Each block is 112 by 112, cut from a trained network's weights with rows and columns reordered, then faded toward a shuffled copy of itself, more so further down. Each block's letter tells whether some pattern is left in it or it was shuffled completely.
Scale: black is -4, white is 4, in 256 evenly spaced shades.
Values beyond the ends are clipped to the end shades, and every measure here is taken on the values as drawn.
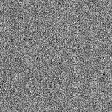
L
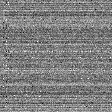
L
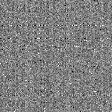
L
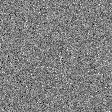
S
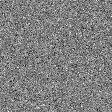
S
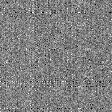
L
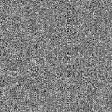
L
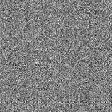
L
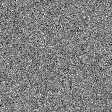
S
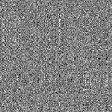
L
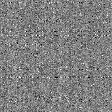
L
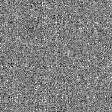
L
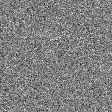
S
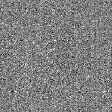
L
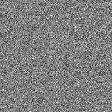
L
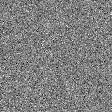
S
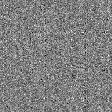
L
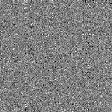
L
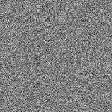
L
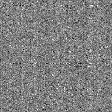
L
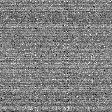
L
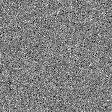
S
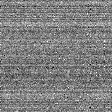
L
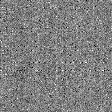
L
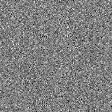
L
